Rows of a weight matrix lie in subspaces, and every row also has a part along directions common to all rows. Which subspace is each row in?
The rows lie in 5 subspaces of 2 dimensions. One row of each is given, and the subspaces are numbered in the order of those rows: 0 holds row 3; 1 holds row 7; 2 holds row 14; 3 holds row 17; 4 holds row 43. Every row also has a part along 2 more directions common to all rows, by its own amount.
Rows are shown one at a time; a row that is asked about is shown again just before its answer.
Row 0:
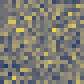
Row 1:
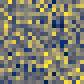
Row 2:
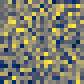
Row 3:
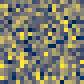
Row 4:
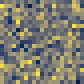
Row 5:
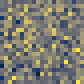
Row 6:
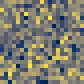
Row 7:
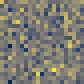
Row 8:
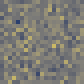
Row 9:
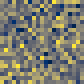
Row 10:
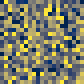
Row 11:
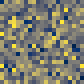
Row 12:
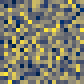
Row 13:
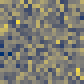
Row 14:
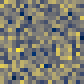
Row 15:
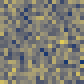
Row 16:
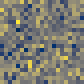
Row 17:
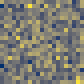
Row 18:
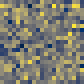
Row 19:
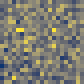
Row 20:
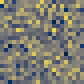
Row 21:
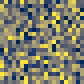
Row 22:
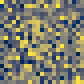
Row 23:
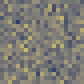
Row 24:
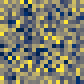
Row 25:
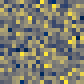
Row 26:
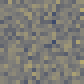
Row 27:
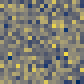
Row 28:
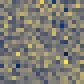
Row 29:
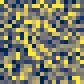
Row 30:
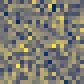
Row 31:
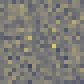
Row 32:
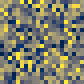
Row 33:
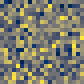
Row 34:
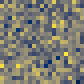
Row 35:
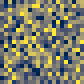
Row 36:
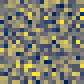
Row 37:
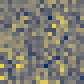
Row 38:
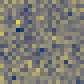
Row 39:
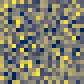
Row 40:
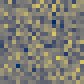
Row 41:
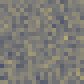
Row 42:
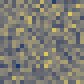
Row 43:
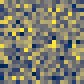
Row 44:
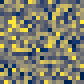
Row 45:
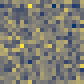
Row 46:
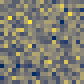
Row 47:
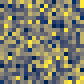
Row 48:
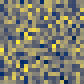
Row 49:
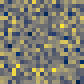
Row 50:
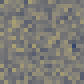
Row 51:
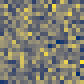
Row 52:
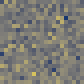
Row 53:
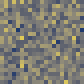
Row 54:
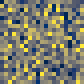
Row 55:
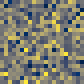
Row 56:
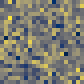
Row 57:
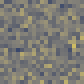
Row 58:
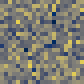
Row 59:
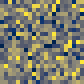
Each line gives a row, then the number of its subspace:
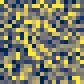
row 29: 3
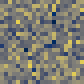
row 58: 4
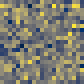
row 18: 3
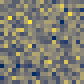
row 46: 4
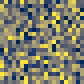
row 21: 4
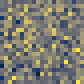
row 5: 1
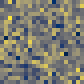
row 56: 3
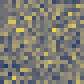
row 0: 2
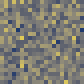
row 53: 4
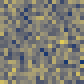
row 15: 0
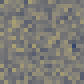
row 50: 2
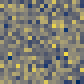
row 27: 3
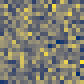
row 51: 0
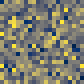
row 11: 2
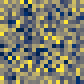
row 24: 0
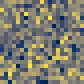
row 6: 0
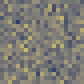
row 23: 1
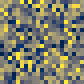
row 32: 0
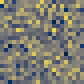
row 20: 1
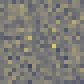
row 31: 3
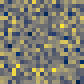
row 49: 1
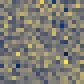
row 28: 1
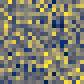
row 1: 3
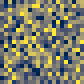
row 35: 4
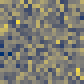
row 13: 0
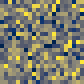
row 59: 4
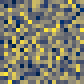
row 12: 4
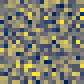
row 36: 4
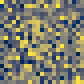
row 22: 3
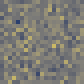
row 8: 1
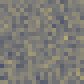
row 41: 0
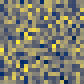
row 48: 4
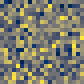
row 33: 2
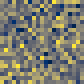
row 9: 2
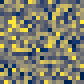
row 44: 2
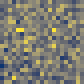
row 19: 2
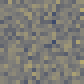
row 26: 4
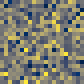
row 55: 4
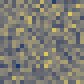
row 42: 2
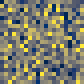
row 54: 1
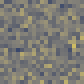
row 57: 2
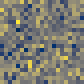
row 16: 0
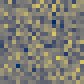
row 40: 4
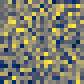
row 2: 2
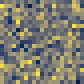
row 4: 3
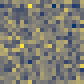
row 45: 3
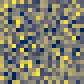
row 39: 4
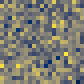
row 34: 3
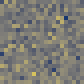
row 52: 1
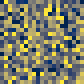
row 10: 1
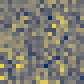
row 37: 0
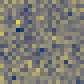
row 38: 0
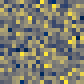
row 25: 2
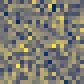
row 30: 1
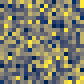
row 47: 3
